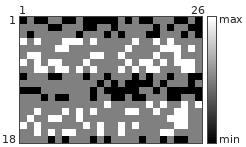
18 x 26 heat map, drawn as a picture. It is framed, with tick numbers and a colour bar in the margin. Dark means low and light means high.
Seam: none. Stripes: horizontal, repeating 2 times. Odd rows or columns: none.
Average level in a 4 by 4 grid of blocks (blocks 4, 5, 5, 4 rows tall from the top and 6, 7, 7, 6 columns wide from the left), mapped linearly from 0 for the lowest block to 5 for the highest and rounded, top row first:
1100 | 5455 | 1201 | 5434
